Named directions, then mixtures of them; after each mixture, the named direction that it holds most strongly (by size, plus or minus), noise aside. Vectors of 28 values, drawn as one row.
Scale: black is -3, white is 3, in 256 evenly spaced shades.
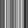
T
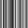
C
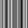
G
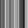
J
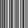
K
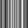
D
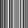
K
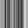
T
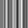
G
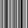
G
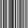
C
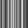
D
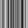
D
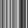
G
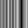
G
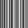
K
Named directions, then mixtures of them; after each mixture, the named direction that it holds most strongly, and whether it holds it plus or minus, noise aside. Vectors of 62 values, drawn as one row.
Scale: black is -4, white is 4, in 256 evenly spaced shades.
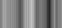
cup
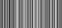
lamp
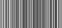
lamp, minus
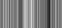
cup, plus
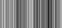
cup, plus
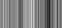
cup, plus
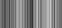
cup, minus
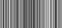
lamp, minus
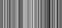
lamp, plus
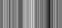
cup, plus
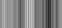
cup, plus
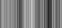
cup, plus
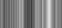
cup, minus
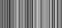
lamp, plus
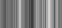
cup, minus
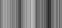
cup, plus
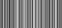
lamp, plus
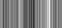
cup, minus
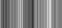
cup, minus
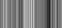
cup, plus
